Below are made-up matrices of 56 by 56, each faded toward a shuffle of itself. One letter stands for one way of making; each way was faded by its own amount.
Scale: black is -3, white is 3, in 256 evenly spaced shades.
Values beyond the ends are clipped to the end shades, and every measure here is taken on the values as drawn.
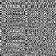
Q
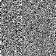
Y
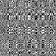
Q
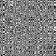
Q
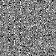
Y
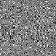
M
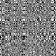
Q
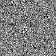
Y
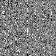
Y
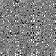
M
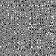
M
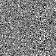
Y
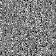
Y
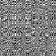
Q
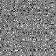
M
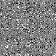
M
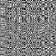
Q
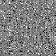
M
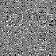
M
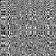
Q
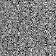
Y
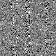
Y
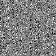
Y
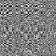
Q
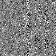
Y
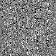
Y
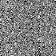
Y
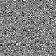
M
